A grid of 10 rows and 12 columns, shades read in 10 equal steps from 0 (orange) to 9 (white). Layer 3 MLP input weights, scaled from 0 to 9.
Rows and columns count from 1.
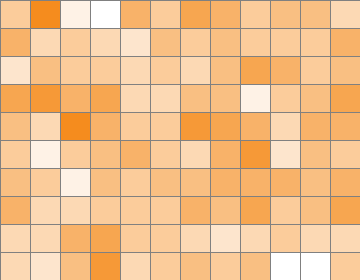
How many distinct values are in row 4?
7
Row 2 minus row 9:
-3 0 2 4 2 -1 -1 -3 -1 0 -1 -3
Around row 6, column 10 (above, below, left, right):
6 3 1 4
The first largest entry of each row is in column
4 5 1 9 2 2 3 2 8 10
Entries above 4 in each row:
6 8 7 4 4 7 3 6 10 8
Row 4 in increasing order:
1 2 2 2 3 4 4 4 5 6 6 8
